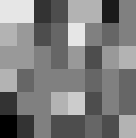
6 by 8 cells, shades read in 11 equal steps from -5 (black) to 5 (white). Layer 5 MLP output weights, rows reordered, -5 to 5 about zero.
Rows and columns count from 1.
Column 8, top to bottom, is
0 0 2 -1 -1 2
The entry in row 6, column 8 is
2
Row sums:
3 3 3 -1 -1 -13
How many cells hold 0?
12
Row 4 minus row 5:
5 -1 0 -2 -3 1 0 0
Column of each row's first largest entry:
1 5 8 1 5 8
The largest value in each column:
4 4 0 2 4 2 1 2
